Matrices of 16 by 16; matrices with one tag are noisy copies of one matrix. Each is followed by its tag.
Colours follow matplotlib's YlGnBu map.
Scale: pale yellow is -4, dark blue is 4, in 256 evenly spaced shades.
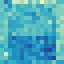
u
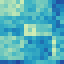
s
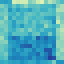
u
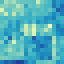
s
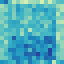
u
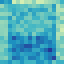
u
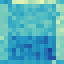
u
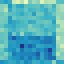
u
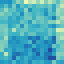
u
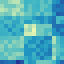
s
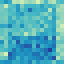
u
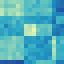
s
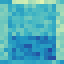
u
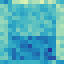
u
